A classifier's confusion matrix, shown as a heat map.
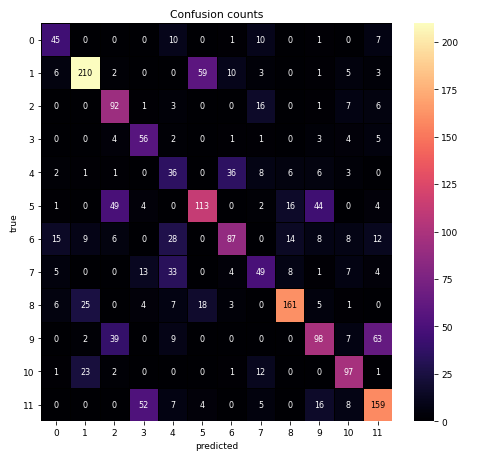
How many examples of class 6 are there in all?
187
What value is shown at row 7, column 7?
49
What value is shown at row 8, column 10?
1
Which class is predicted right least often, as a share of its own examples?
4
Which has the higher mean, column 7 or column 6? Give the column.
6
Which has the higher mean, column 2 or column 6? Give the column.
2
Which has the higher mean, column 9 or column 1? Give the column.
1
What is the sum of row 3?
76
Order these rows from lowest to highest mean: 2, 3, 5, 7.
3, 7, 2, 5
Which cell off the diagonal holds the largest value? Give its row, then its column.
9, 11
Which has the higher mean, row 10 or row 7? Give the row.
10
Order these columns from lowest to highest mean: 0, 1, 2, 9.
0, 9, 2, 1
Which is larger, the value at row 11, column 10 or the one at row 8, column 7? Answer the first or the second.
the first
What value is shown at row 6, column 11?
12
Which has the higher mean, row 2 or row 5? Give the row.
5
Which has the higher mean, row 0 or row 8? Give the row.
8
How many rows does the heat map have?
12
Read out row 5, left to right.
1 0 49 4 0 113 0 2 16 44 0 4
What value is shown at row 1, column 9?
1
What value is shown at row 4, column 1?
1
